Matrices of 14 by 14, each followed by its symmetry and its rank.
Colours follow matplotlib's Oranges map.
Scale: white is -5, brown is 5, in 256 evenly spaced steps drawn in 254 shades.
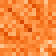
symmetric, full rank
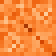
symmetric, full rank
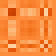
symmetric, rank one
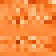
neither, rank three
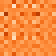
antisymmetric, rank two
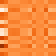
neither, rank one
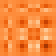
symmetric, rank one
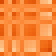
symmetric, rank one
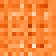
neither, rank three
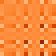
symmetric, rank one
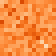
symmetric, full rank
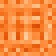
antisymmetric, rank two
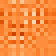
antisymmetric, rank two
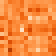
neither, rank three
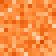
symmetric, full rank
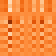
neither, rank one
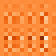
neither, rank one
